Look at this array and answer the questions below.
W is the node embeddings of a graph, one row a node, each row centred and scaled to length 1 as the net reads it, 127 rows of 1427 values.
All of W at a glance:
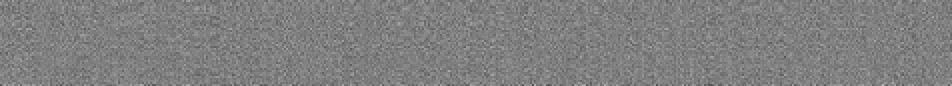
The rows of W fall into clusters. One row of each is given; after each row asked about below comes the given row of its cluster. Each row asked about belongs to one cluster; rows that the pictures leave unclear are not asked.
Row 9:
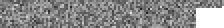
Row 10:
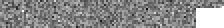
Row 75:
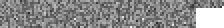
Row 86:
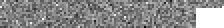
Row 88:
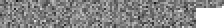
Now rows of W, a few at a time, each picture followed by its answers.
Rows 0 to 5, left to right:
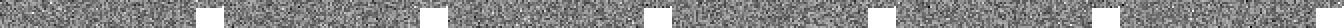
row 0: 88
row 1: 88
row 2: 75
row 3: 10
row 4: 75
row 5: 75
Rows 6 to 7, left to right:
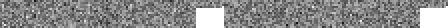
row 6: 10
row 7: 75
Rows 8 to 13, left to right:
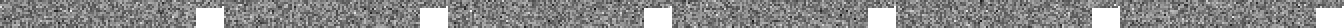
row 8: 86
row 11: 9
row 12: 10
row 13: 9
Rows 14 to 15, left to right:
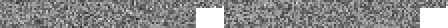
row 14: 9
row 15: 9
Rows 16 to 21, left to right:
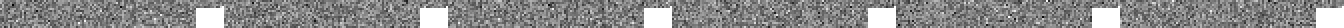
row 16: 10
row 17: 86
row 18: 75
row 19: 9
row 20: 9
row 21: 88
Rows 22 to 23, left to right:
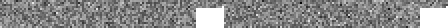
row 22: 88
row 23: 86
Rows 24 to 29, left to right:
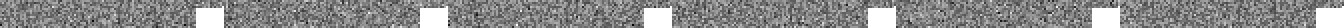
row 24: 75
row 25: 10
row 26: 75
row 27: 75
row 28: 9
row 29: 75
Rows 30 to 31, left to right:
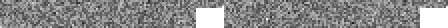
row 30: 88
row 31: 86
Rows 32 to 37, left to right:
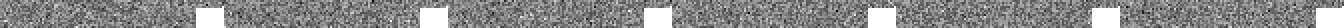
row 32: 86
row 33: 88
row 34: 88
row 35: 75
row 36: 75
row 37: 75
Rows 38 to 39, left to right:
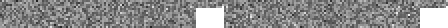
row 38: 88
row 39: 10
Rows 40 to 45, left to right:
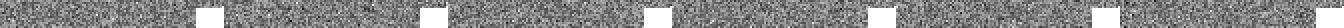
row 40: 75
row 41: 9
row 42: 86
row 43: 86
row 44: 86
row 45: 10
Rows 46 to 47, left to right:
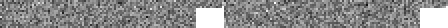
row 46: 9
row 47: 88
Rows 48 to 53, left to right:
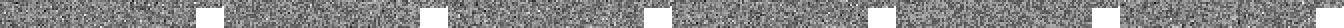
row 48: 9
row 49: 86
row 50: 10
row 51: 9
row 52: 9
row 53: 75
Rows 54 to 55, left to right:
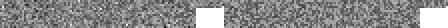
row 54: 10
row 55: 75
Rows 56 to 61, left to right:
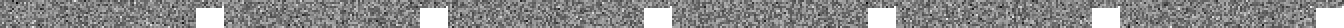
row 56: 9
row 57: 75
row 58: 10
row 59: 75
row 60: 75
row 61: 88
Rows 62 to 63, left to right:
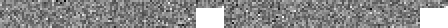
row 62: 88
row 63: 10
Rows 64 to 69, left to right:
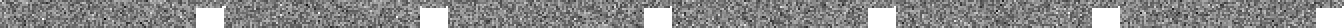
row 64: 86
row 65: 86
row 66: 9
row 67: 10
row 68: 10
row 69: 75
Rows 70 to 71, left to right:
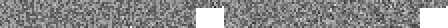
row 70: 75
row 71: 75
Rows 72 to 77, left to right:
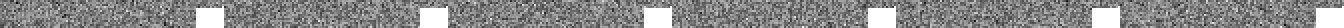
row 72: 9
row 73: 86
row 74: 86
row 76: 10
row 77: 9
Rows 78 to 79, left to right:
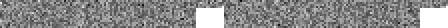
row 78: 88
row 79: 88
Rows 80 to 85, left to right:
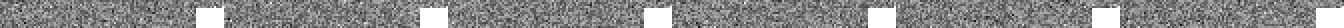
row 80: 9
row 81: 86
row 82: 88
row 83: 9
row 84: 10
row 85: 10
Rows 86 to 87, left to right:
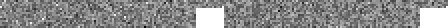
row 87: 86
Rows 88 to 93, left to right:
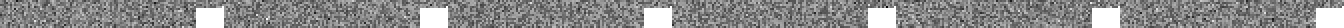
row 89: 86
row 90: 86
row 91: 75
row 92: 9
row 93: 75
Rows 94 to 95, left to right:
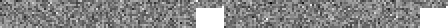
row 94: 88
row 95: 86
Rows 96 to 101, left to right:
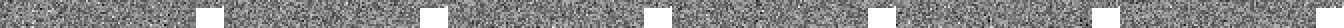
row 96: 9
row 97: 10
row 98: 86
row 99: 10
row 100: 75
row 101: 9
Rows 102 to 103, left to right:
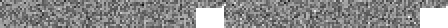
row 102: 88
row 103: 88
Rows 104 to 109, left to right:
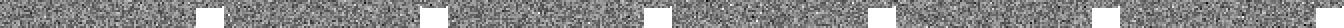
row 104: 86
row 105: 86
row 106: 86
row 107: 10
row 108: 88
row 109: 75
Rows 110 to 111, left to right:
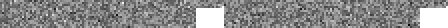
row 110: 10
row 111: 75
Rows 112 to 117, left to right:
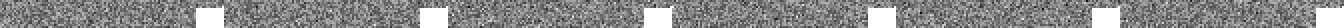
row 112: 88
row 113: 75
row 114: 86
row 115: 86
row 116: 10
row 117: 86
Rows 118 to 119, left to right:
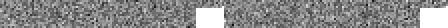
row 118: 75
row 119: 88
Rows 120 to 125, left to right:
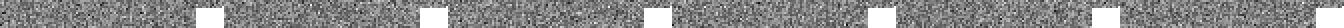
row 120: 75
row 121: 86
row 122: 9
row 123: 75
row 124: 86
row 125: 75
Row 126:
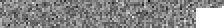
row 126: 88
